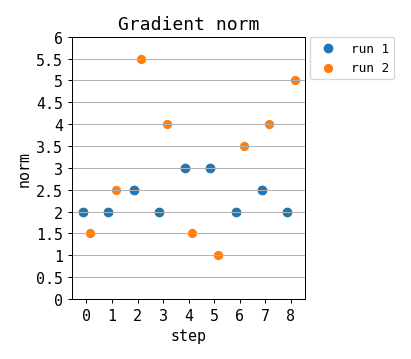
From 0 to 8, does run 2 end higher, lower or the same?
higher
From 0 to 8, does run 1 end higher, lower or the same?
the same
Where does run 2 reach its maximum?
2
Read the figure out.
Title: Gradient norm
x-axis: step, ticks 0 1 2 3 4 5 6 7 8
y-axis: norm, ticks 0 0.5 1 1.5 2 2.5 3 3.5 4 4.5 5 5.5 6
Legend: run 1, run 2
Values:
run 1: 2 2 2.5 2 3 3 2 2.5 2
run 2: 1.5 2.5 5.5 4 1.5 1 3.5 4 5
